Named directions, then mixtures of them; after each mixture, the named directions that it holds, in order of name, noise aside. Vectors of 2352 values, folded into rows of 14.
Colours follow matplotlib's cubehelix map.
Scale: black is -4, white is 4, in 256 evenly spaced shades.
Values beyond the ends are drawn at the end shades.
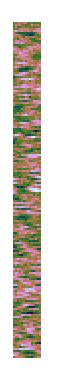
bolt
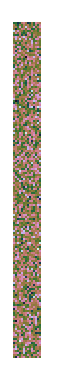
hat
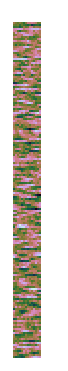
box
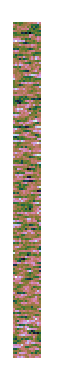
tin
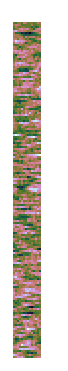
bolt, tin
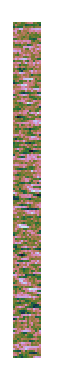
bolt, box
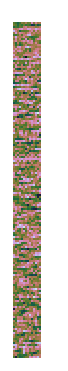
box, hat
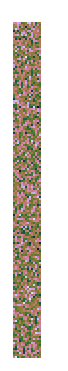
hat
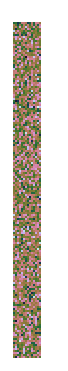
hat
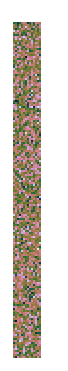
hat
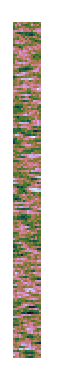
bolt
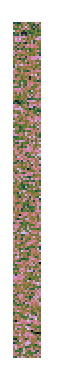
hat, tin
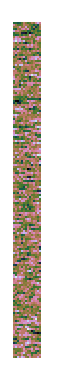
hat, tin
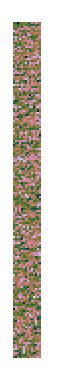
box, hat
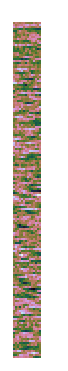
bolt, box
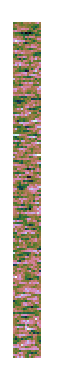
bolt, tin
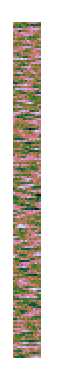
box
